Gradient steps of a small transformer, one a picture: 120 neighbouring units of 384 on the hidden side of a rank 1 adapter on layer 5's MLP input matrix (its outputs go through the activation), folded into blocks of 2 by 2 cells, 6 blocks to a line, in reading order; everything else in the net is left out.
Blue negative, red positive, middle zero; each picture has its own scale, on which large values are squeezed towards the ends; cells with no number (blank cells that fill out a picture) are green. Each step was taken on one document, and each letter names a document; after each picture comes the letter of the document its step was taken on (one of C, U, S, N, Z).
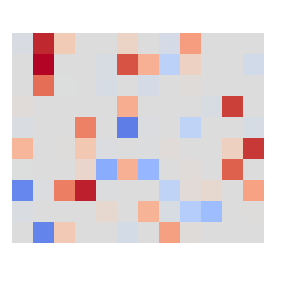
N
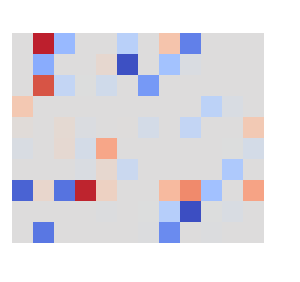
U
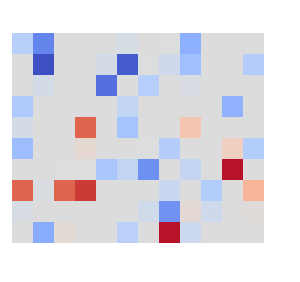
N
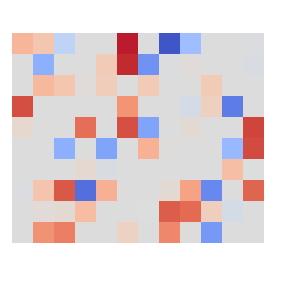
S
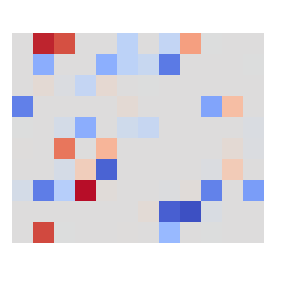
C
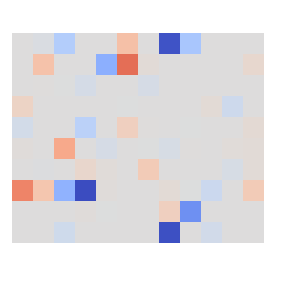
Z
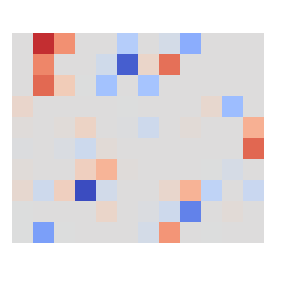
U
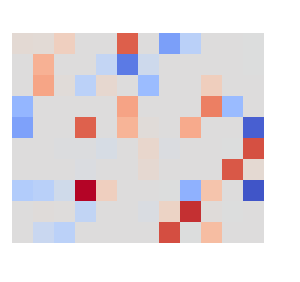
S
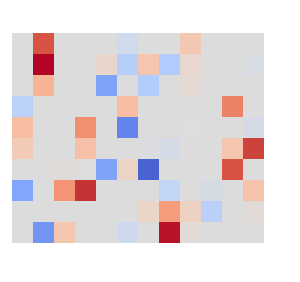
N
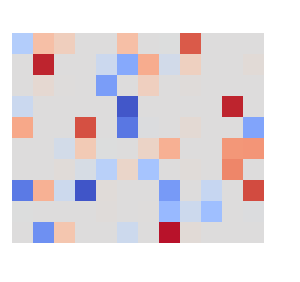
N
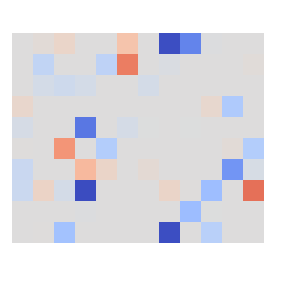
Z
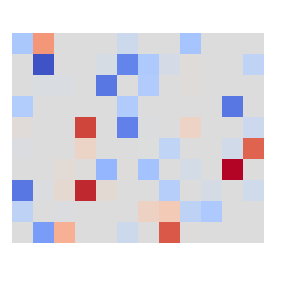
N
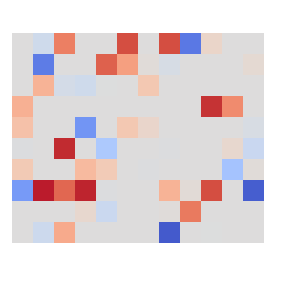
Z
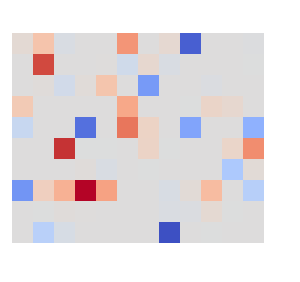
S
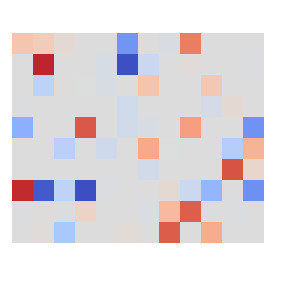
S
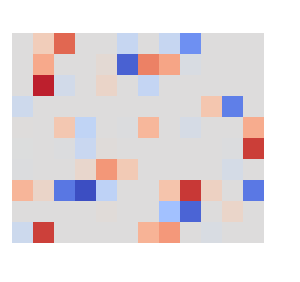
U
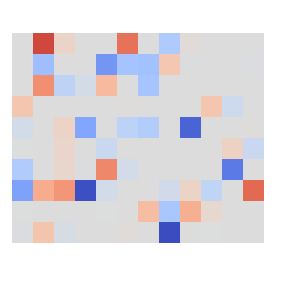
C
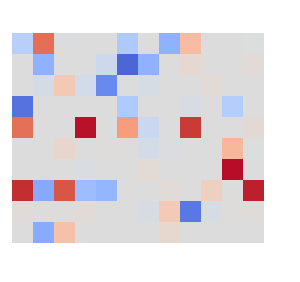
S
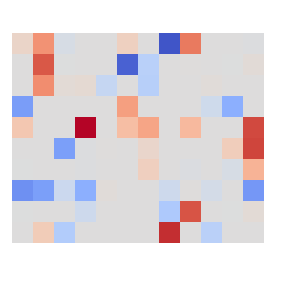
S
